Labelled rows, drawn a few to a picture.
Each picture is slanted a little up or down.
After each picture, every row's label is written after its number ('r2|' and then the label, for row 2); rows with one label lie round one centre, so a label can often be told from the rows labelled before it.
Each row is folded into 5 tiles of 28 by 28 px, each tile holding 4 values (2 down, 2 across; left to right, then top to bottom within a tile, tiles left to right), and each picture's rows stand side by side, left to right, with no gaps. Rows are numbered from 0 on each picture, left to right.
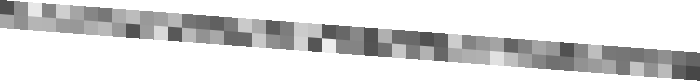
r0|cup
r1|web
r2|web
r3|cup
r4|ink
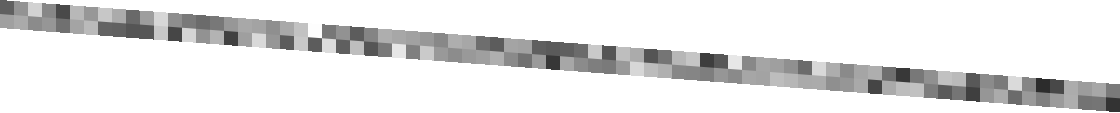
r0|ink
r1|web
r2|web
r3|ink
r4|cup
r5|cup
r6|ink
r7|ink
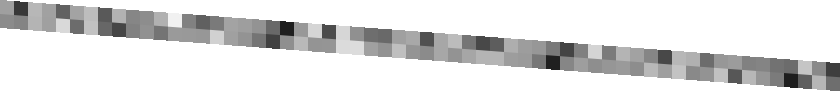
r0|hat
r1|ink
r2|cup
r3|ink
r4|cup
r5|web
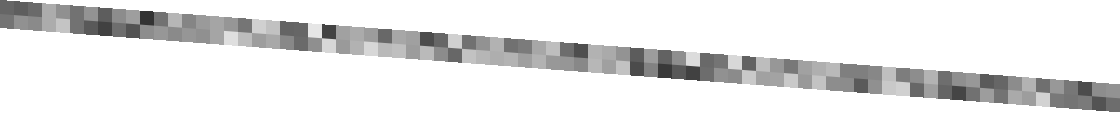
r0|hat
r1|cup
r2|cup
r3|cup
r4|hat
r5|cup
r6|hat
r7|hat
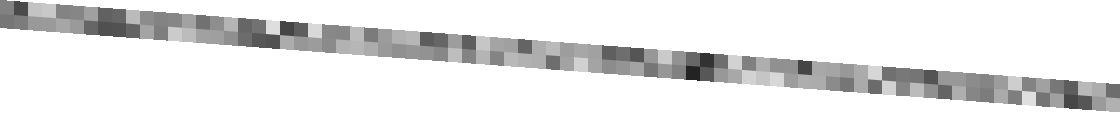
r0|hat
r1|hat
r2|cup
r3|cup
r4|ink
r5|cup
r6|web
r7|web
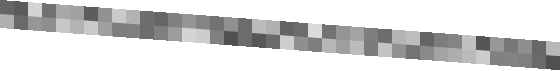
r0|cup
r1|hat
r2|cup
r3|hat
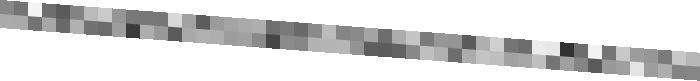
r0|ink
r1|ink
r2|hat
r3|cup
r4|cup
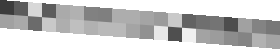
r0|cup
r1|web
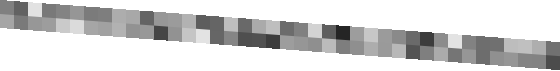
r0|cup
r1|hat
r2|ink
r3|ink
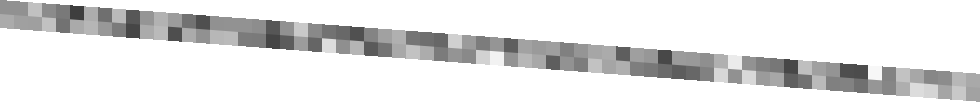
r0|ink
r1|ink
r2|web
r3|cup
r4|hat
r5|web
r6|cup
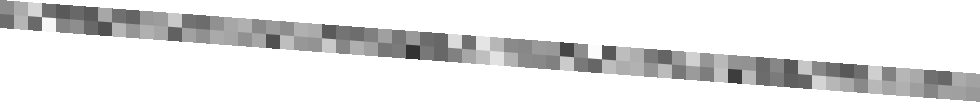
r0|web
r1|ink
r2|ink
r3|cup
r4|cup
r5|web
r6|cup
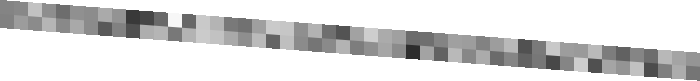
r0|ink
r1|cup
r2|ink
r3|hat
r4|web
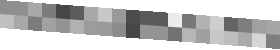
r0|ink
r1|cup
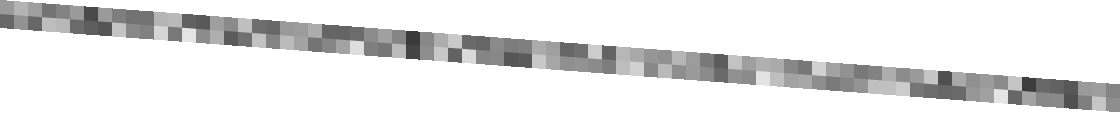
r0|web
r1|web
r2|ink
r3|web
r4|cup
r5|cup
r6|hat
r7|web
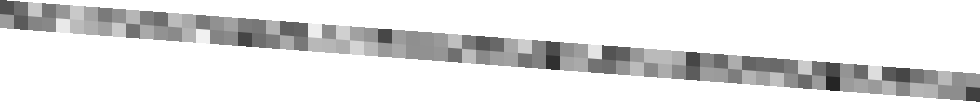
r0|cup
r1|hat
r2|cup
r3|ink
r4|ink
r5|ink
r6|ink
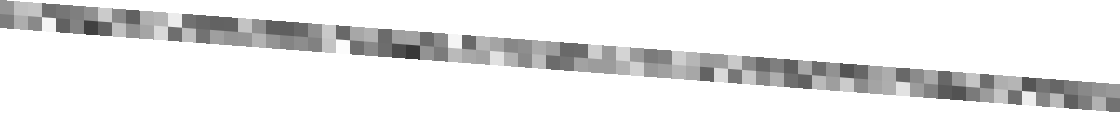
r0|web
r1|web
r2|hat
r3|cup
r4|cup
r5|web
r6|hat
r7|web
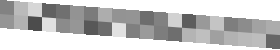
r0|web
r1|cup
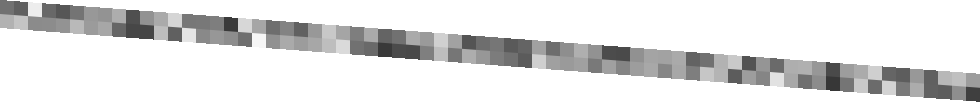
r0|ink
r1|web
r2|hat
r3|web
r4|ink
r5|ink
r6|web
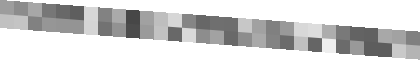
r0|ink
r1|web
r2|web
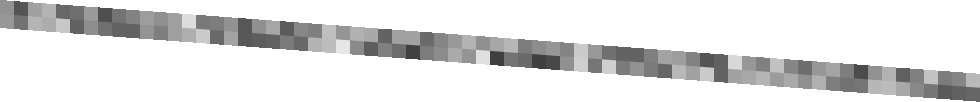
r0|hat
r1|hat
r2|hat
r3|hat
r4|web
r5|cup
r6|hat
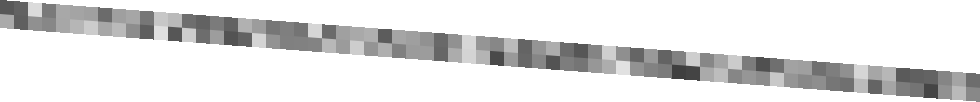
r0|cup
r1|web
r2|cup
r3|hat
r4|hat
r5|ink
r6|web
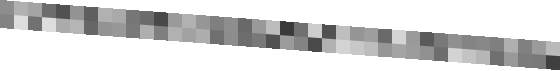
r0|web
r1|hat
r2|cup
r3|hat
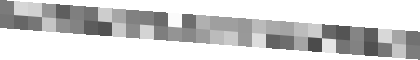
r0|web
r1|cup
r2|web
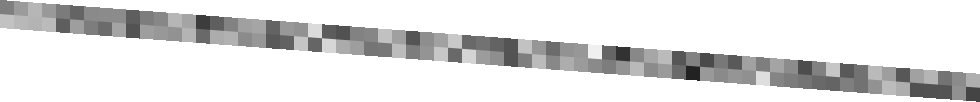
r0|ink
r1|ink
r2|web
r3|web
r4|ink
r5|hat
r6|hat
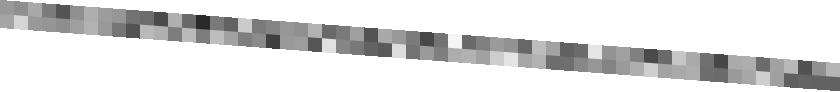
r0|ink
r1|ink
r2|web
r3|cup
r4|cup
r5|hat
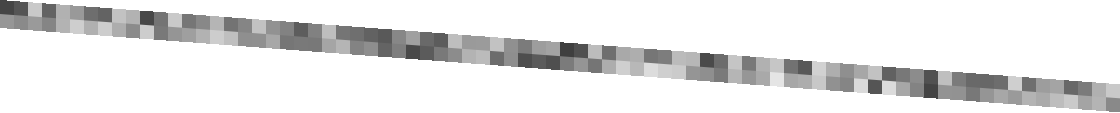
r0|cup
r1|cup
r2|hat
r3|hat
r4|cup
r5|cup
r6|web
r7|cup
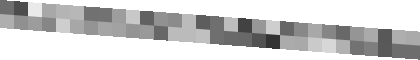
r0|cup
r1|hat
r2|hat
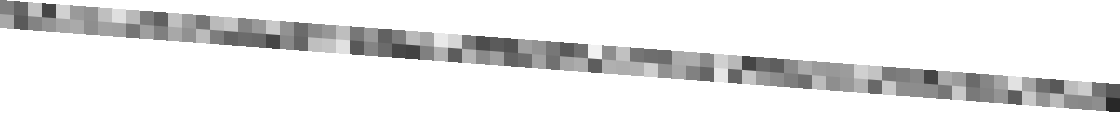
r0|cup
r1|hat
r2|hat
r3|web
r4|cup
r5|web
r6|web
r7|ink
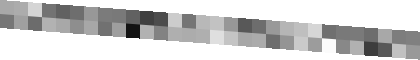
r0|ink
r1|cup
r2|web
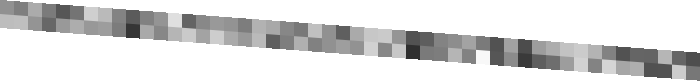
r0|ink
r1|cup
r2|ink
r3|hat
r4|web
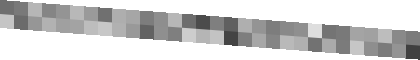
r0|cup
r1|web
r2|ink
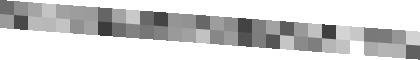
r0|hat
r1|hat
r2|cup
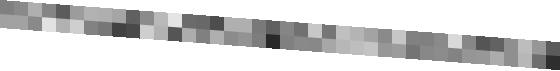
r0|ink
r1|ink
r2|cup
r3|ink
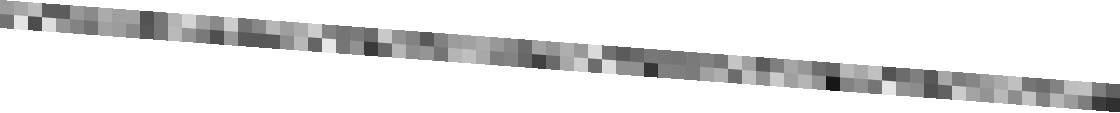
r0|web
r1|hat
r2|web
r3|hat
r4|web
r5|ink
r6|web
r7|ink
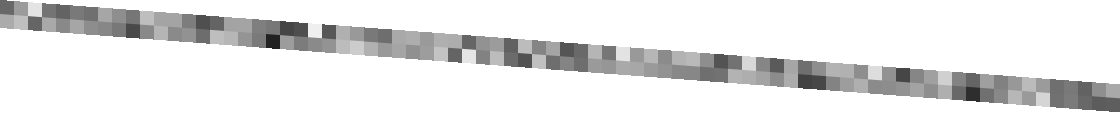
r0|ink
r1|ink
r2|cup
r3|web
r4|cup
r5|hat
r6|ink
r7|hat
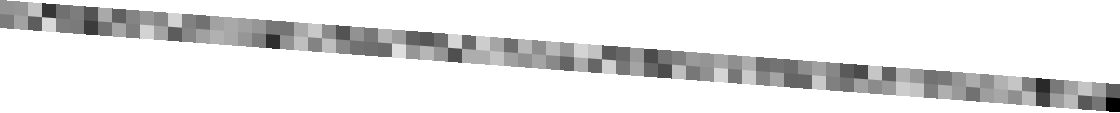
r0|web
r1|ink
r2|web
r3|cup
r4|web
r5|web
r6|cup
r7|ink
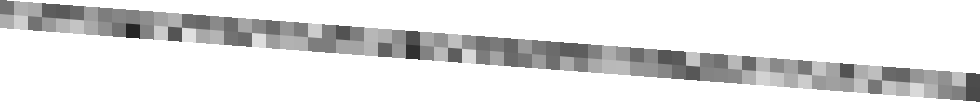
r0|ink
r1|web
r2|ink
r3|web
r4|hat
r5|cup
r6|ink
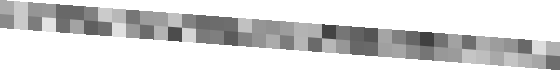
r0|web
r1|web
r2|web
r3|cup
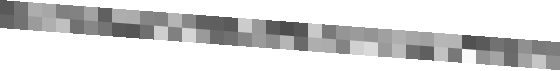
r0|hat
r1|web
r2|cup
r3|web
